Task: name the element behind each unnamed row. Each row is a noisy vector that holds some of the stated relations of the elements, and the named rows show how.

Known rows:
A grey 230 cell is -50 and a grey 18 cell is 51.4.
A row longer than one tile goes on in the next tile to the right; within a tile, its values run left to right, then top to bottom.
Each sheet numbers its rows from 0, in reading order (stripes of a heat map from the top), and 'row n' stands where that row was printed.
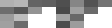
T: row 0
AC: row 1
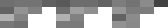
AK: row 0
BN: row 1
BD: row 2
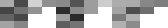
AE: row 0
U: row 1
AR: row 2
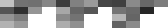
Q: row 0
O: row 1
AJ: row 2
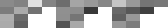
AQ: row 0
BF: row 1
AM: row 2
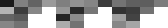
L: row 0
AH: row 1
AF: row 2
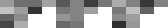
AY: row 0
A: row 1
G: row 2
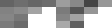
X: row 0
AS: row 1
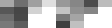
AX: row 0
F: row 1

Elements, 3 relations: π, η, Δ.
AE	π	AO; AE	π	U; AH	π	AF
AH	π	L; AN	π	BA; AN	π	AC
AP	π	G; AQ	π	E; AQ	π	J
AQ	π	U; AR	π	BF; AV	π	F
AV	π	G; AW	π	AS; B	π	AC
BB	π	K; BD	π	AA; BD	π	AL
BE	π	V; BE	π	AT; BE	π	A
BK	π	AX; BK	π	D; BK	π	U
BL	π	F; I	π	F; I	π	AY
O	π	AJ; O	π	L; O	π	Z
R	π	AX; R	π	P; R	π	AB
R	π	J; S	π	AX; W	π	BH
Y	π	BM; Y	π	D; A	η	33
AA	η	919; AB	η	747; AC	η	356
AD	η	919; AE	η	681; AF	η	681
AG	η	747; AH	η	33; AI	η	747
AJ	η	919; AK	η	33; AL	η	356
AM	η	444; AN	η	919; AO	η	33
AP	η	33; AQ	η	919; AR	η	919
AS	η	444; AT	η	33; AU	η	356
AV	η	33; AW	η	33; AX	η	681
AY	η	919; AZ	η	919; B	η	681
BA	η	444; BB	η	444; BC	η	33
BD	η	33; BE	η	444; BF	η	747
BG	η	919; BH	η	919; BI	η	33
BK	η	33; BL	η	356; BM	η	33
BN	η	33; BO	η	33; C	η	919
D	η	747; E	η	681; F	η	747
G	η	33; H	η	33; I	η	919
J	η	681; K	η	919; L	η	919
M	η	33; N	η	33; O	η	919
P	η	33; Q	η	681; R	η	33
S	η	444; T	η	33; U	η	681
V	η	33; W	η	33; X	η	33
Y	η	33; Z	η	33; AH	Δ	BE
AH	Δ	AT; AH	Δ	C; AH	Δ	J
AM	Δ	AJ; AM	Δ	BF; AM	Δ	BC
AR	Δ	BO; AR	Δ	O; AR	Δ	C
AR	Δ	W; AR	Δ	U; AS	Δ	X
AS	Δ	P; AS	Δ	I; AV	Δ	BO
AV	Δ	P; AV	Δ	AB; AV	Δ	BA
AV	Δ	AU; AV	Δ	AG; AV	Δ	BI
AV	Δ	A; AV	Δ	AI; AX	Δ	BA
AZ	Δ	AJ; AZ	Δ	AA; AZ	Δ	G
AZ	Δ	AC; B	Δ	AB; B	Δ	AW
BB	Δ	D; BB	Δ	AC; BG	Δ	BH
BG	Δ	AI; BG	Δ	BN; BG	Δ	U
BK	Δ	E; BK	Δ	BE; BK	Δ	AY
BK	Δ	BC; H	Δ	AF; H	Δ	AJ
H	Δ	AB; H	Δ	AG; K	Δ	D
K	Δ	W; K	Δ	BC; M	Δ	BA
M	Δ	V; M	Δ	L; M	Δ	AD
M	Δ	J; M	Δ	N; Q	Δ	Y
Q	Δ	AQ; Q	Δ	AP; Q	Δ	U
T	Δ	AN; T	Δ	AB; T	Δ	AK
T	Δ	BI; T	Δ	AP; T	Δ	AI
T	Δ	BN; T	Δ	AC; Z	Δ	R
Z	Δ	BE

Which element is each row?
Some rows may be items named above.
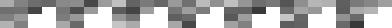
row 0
BB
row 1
AS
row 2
B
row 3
S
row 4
AM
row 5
AB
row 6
P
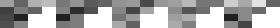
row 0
E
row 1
Z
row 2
AS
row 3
BG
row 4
BK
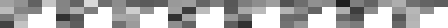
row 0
F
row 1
R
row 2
AP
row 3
M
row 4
P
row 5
C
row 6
L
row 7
BL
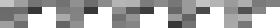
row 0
AM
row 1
AA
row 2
K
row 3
D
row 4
BG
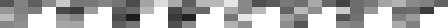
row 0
BH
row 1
Q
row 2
J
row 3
E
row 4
AV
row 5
Y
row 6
AD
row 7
BB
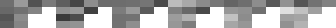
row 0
AL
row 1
BE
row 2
W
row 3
AZ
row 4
AN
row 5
I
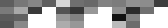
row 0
BC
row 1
Q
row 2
AH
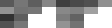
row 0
AT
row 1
BA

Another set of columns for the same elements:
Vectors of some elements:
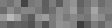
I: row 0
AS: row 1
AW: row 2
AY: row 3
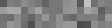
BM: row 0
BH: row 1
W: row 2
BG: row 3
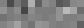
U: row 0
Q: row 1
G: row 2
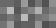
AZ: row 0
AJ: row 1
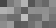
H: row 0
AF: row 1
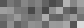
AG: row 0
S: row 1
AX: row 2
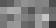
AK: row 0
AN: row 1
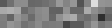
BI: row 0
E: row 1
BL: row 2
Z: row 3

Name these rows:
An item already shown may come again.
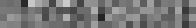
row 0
AQ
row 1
AR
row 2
BE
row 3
K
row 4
AB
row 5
L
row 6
AM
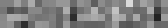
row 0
B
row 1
Q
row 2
K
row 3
F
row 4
AV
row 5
K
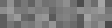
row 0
AD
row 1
J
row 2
O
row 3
AP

